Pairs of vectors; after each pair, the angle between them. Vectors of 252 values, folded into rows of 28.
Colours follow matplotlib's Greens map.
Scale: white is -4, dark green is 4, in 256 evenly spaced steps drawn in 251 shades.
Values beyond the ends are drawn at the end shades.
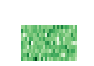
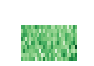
partly opposed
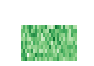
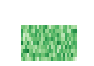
partly aligned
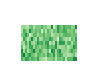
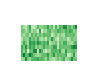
partly aligned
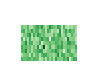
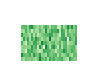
nearly opposite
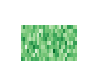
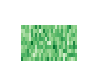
partly aligned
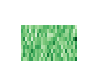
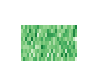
nearly opposite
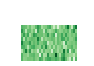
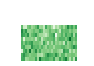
partly aligned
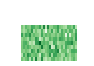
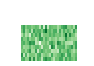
nearly opposite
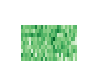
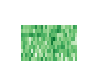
nearly parallel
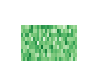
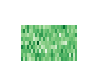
partly opposed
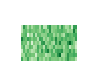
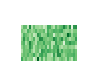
partly aligned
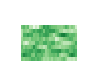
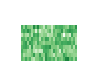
partly opposed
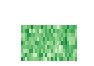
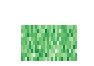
partly aligned
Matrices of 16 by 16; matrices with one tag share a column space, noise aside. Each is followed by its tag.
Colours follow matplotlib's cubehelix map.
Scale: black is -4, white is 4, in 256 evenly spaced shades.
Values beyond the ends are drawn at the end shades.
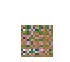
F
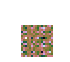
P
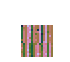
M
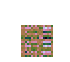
P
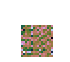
F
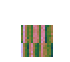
M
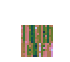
M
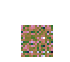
P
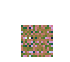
P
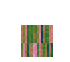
M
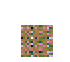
P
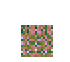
F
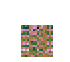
F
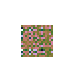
F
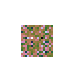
P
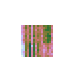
M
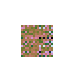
P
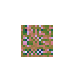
F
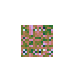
F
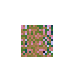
F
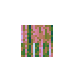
M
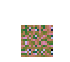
F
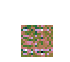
F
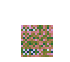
F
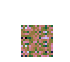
P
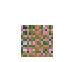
F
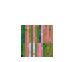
M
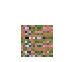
P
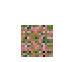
P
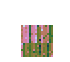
M
